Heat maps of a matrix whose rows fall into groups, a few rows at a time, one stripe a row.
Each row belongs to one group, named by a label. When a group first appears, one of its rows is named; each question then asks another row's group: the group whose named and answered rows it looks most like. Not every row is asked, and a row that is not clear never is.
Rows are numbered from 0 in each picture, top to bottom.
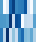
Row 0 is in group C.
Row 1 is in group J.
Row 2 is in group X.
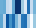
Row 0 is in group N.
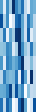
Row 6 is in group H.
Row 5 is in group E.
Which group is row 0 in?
C
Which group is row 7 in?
X
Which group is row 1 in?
N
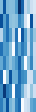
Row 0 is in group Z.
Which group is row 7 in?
J
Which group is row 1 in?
X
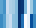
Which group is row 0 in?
Z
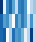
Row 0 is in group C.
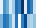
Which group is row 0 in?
N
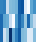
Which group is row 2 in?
C
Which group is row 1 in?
N
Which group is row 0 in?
Z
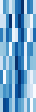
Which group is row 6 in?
H
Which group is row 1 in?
H
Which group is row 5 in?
C
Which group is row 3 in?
N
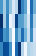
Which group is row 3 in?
J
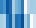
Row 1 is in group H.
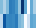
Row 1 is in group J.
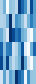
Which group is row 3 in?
X
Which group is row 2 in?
C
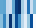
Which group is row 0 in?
N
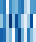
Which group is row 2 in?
N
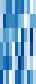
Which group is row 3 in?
E
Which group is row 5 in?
N
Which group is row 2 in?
E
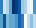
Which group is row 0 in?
C
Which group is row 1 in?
Z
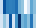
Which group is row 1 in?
H
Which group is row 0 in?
J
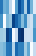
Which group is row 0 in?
N
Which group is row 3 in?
H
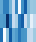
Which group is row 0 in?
E
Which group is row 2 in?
C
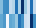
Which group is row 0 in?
E
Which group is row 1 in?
Z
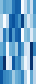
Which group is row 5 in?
X
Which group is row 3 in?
Z
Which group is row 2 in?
J
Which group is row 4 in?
Z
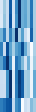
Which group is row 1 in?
H
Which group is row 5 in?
H
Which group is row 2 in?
E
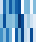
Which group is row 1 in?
Z
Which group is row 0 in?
J
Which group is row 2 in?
E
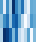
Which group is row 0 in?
C
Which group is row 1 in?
J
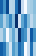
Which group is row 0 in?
J
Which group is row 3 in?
Z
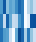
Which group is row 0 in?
Z
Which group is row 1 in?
X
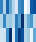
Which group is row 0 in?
X
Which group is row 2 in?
H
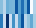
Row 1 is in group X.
